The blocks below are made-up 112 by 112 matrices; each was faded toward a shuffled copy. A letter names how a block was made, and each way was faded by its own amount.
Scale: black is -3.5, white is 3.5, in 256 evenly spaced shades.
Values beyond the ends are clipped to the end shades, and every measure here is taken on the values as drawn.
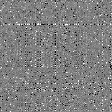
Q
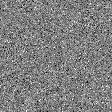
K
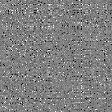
Q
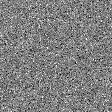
K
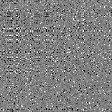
Q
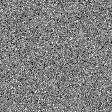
K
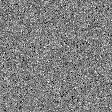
K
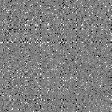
Q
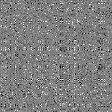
Q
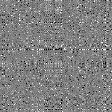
Q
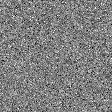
K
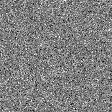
K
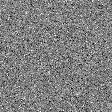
K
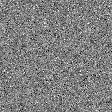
K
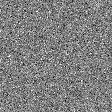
K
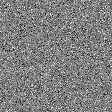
K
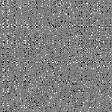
Q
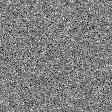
K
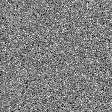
K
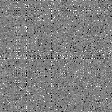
Q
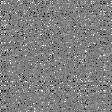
Q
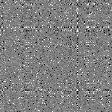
Q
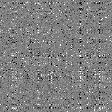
Q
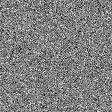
K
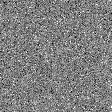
K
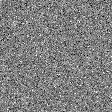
K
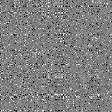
Q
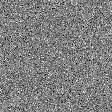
K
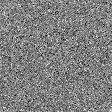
K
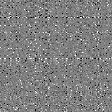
Q
